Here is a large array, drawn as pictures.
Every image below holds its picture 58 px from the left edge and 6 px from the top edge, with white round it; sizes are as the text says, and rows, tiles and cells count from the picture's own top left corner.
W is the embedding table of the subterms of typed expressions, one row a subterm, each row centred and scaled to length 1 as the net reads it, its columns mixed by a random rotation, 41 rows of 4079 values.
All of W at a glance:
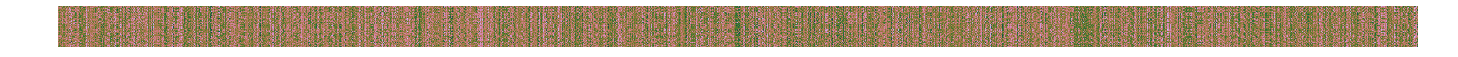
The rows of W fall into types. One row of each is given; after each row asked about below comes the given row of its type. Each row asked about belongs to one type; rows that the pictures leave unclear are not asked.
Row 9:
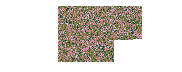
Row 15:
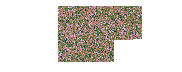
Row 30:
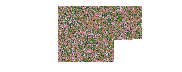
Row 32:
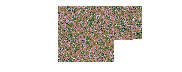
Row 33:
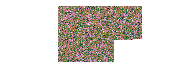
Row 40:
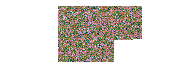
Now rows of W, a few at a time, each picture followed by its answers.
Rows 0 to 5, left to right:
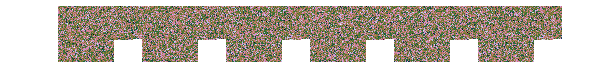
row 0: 9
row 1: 30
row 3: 33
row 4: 40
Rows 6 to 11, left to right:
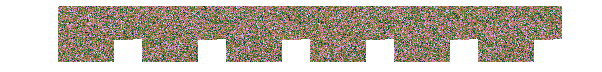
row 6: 33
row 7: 9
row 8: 15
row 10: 15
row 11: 15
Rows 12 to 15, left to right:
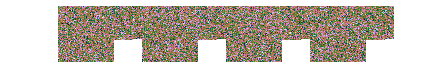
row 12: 32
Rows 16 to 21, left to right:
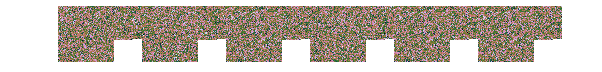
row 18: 40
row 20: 40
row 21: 40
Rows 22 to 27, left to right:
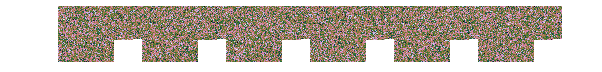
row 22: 15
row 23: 9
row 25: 32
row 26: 9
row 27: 33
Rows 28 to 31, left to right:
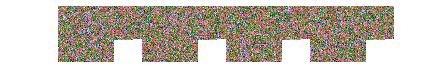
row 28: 40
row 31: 15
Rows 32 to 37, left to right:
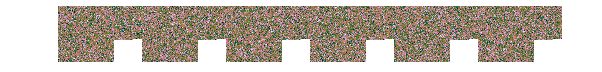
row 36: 32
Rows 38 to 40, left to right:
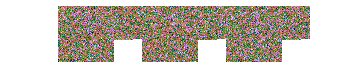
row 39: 33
